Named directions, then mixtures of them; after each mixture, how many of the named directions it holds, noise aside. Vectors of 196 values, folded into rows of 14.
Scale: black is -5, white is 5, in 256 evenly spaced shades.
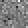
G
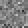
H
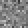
two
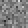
two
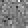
one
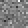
one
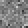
two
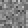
two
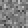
two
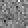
one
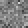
two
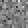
two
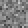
two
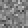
two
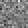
two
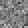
one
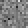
one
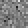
one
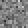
two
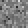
two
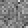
two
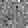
one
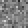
two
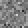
one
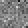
two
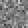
two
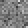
two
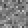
two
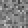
two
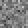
two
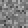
two
